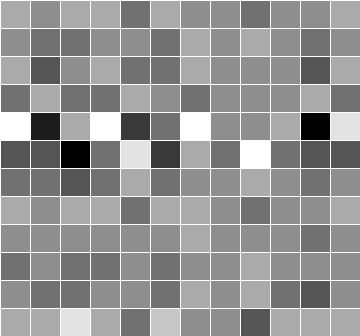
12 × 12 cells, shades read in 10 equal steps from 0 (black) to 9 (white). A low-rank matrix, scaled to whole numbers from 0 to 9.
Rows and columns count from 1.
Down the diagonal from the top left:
6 4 5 4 2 2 5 5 5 5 3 6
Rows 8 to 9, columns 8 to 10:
5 4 5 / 5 5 5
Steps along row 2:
down same up same down up down up down down up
